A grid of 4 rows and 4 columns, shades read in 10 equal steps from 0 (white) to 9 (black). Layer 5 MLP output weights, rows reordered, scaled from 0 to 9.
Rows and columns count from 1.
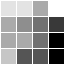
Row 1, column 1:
1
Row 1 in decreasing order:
3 1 1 0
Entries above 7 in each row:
0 0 1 1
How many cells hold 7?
1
